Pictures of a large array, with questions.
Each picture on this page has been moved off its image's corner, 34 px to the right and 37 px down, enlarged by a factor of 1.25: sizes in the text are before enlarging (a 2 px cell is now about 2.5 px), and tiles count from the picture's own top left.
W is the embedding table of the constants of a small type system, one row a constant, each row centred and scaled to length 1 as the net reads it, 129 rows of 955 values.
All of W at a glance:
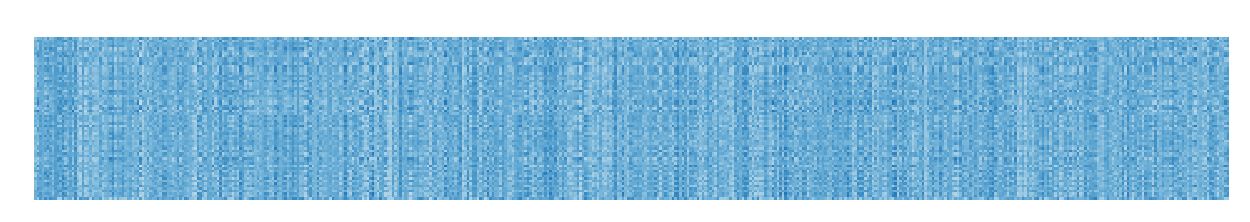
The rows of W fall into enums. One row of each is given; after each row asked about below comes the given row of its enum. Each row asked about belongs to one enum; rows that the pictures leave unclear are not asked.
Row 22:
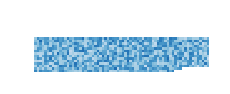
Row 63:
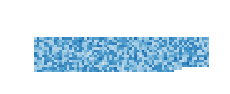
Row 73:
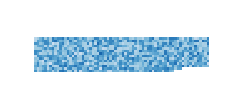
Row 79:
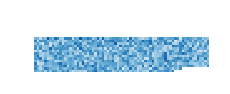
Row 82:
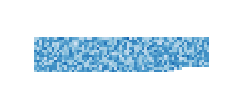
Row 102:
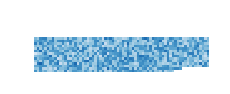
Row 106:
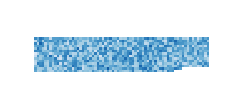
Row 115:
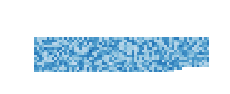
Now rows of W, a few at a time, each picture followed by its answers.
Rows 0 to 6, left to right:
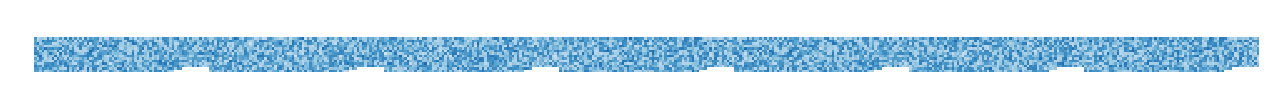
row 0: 115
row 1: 82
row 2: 102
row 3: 22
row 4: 115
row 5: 63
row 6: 22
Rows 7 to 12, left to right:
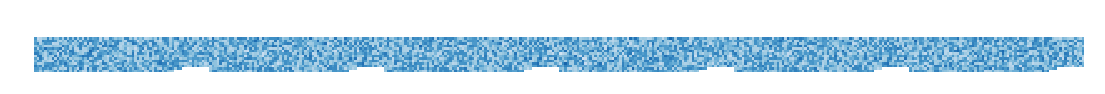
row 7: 115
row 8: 63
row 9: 63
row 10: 102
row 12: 22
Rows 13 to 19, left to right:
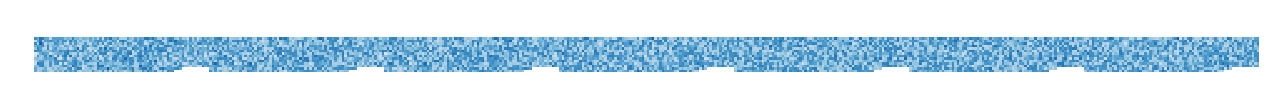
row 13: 106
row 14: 102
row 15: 102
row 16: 82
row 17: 63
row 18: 63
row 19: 82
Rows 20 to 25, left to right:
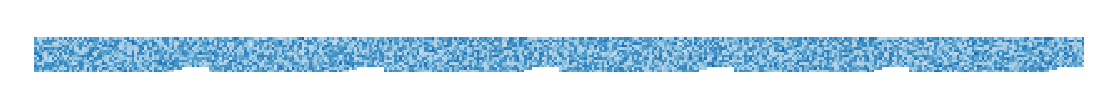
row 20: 115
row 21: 82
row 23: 63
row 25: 73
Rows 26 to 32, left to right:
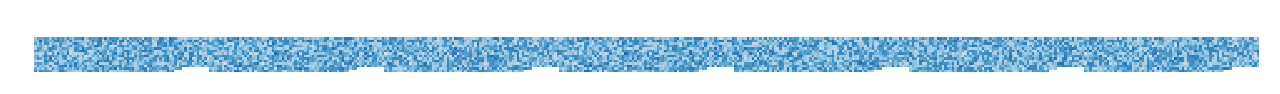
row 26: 22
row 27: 73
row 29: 73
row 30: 115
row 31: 63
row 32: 102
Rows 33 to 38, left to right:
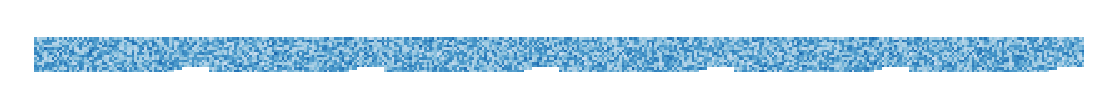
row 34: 73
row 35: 63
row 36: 102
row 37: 73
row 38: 102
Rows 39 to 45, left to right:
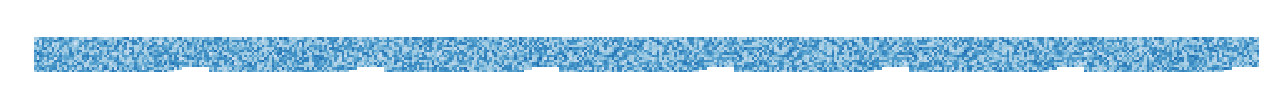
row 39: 82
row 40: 102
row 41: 63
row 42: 115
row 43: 115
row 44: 115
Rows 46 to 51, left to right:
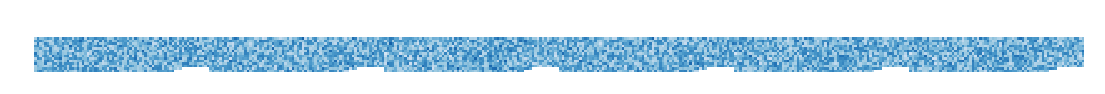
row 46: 63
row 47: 82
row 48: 106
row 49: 82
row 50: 102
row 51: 102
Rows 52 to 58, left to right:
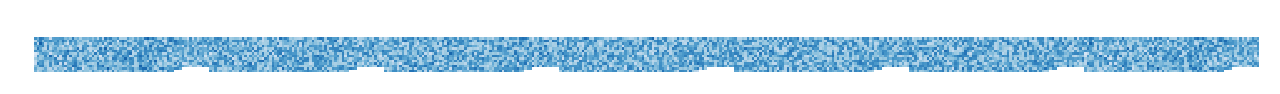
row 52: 106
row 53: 102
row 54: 73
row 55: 82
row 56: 115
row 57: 115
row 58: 106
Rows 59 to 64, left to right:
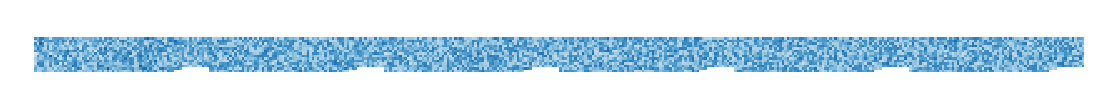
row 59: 106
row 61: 102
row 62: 22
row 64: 63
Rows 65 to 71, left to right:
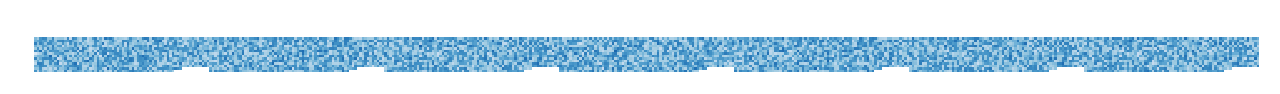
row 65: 102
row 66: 22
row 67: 63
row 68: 115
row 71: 63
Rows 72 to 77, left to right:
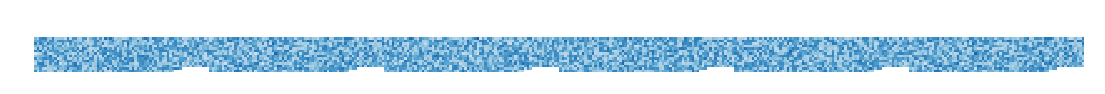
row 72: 102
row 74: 82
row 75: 22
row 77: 73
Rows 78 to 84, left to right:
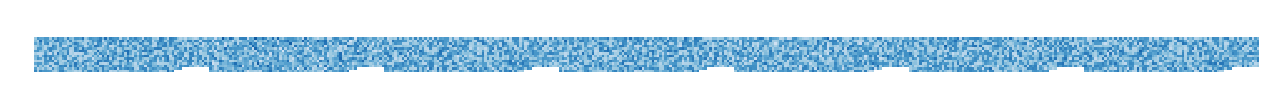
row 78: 22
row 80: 115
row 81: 22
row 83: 63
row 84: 115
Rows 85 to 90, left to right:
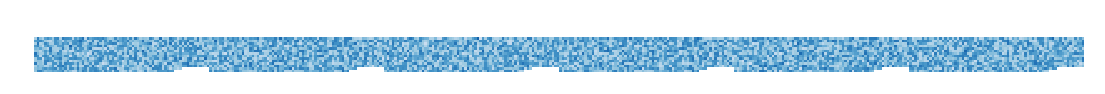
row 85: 63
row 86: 22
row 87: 82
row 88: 22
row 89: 73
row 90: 115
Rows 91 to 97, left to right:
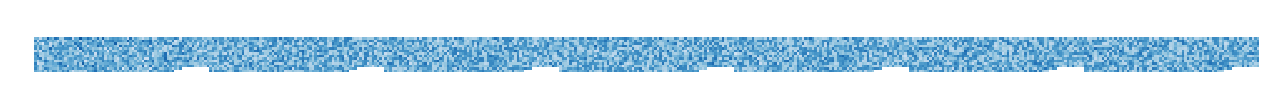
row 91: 79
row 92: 22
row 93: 102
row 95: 102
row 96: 115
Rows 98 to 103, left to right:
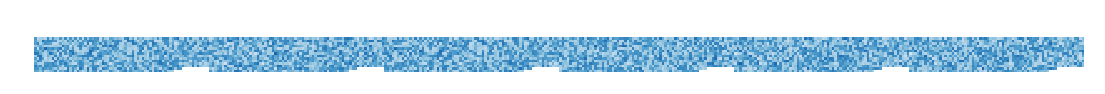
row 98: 115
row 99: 73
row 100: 115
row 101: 63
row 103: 102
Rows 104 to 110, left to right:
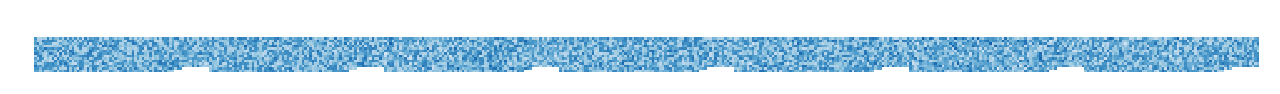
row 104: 115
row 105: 63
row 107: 22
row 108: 73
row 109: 79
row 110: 82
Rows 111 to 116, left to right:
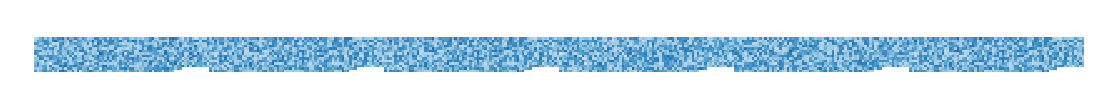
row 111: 73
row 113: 22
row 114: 102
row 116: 22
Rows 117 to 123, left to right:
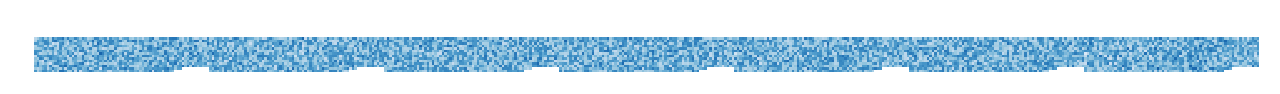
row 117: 73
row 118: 82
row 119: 63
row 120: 22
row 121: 102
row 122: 115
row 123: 106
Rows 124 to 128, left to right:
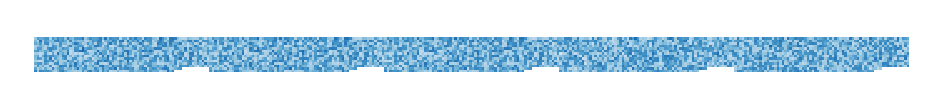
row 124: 22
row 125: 22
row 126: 22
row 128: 63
